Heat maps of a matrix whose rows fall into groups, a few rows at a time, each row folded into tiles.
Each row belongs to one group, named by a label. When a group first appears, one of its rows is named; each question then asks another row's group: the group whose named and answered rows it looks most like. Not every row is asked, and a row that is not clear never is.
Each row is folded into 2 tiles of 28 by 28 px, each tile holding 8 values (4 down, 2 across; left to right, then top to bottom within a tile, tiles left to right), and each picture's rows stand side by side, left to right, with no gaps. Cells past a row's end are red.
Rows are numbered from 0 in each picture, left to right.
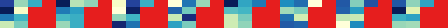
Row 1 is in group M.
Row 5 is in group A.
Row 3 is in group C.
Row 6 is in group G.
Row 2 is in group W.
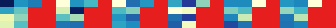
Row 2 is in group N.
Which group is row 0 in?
G
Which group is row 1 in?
W
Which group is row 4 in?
A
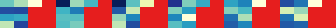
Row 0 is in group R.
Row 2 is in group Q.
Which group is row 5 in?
A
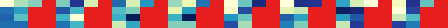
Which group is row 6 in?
R
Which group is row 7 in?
W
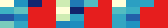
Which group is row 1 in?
W
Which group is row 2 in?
N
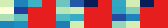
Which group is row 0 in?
W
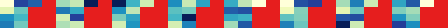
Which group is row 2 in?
Q
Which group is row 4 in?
R
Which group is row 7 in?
A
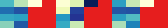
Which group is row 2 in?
R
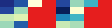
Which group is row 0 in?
Q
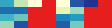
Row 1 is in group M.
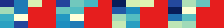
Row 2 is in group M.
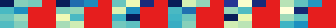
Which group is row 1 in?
G
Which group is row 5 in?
W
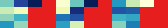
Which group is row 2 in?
R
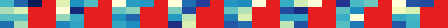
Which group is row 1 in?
W
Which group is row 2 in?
N
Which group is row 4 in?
A
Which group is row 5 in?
R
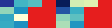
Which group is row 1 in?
M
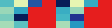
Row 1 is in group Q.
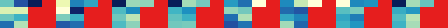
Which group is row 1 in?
W
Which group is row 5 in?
R
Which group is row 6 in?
N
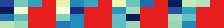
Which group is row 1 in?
W
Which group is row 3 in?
M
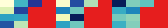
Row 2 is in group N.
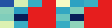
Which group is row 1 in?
C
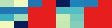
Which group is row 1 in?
G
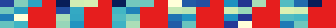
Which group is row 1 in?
M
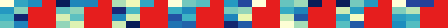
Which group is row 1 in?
G
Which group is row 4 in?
A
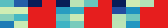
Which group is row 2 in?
M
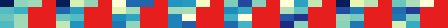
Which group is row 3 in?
A
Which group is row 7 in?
R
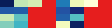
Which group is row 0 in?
M
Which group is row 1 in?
R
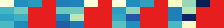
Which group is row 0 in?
N
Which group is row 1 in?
A
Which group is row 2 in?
N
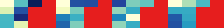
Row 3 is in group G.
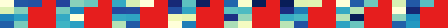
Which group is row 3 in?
G
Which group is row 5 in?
M
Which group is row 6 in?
C
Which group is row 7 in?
W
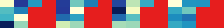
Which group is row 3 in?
N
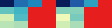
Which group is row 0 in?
G
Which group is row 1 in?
G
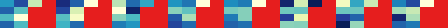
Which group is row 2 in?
W
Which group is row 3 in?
A
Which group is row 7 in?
A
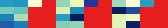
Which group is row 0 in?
A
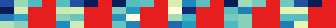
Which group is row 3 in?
W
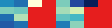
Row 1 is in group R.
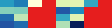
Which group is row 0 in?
A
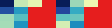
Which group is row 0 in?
M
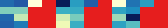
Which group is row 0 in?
A
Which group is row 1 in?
G
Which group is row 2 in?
C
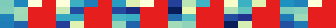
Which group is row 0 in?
A
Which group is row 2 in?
R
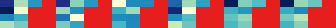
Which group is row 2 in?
N
